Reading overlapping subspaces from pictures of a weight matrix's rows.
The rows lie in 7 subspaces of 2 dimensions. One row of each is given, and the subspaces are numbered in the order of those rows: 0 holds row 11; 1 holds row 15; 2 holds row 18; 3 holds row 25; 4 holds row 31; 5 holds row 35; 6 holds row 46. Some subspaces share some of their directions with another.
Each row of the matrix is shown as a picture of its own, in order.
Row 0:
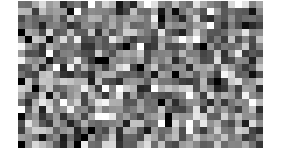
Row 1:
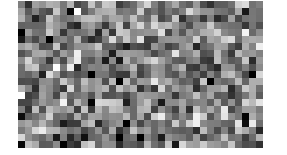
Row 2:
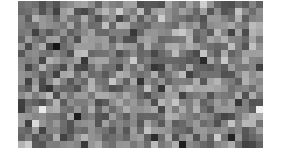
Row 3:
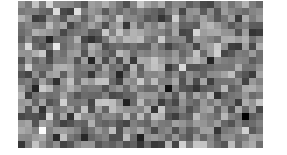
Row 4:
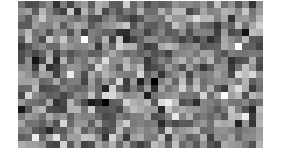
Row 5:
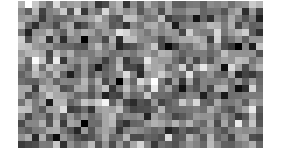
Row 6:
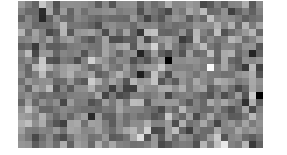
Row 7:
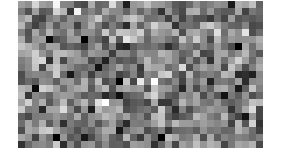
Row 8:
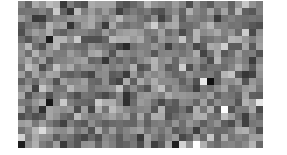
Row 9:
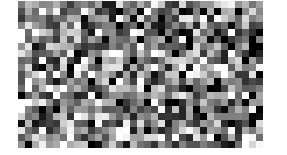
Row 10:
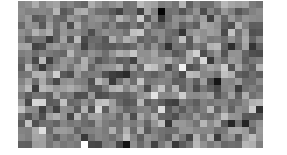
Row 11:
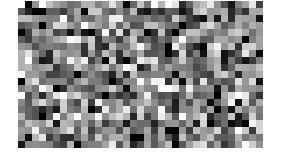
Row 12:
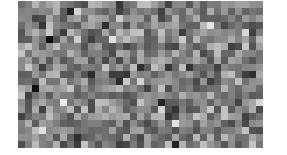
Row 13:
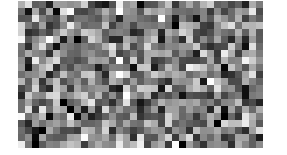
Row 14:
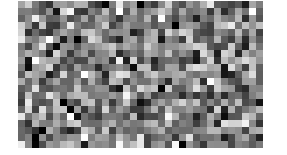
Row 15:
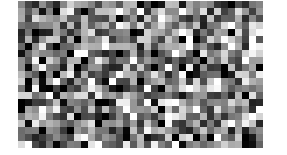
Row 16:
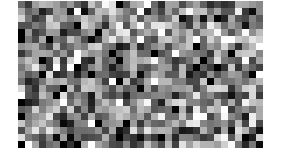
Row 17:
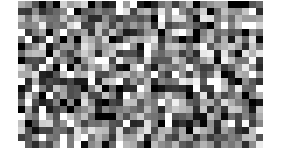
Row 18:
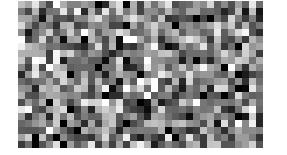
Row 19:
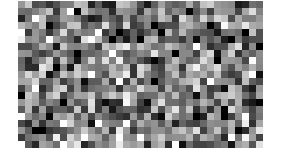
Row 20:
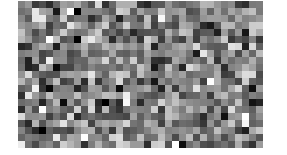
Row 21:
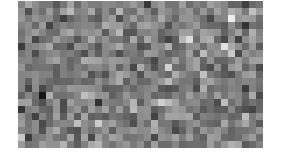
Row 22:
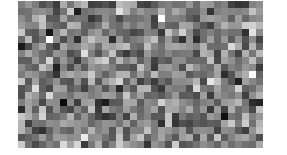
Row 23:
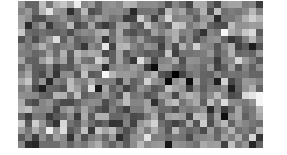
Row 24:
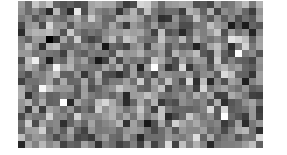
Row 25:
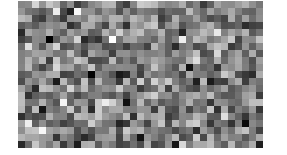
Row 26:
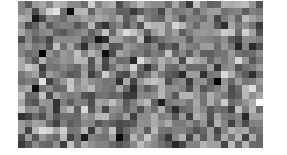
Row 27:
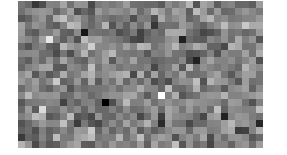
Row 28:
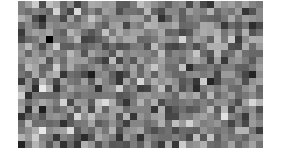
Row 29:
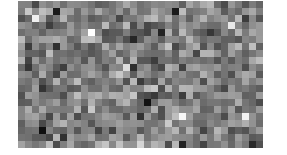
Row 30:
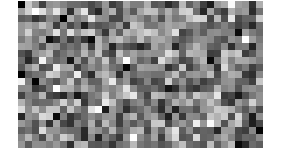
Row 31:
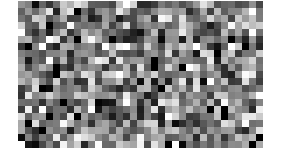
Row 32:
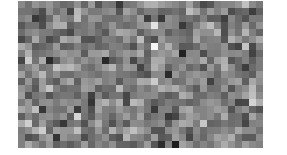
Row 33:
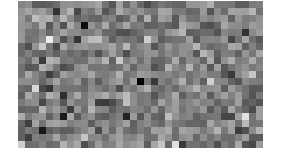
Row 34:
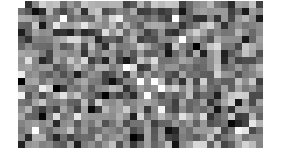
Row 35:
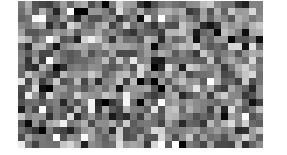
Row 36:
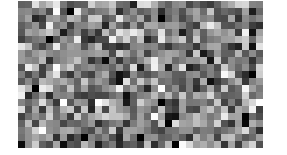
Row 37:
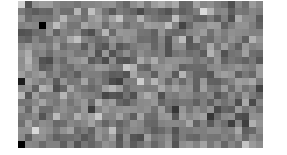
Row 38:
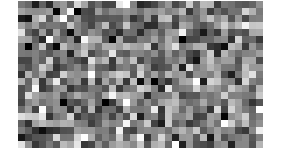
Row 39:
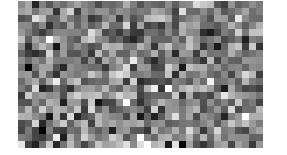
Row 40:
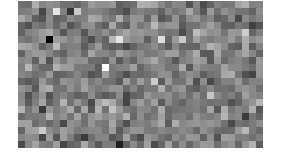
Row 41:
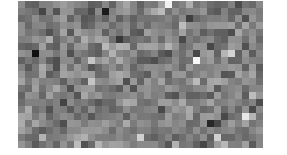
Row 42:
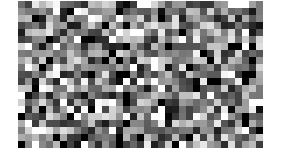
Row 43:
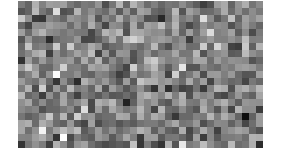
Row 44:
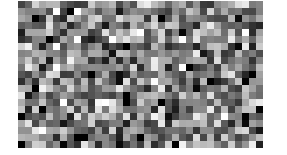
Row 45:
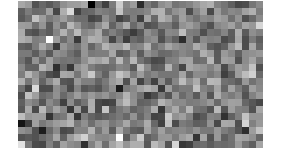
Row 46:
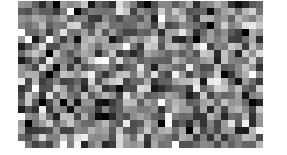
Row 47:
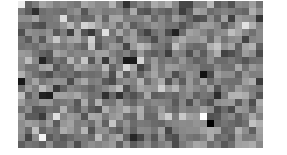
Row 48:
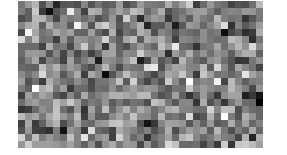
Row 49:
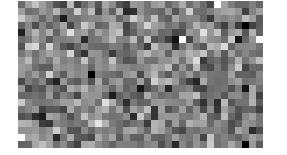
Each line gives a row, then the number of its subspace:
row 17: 6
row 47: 0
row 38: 3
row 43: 6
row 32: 5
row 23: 4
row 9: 1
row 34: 0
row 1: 1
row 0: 6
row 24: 4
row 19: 1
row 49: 3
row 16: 1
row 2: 1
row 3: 6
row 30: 0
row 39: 6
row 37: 0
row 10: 1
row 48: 4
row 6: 5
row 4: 2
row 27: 3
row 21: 3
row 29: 6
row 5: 2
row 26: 4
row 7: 2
